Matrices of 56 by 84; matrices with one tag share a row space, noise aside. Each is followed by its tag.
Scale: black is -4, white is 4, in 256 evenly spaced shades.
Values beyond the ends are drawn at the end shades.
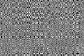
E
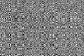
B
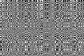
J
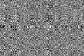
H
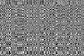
B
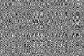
E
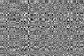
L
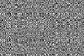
B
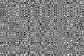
L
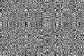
J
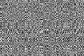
J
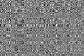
B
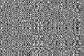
E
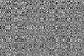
B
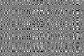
E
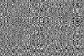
E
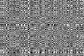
L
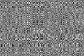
E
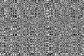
H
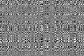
J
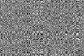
E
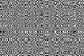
J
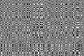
E
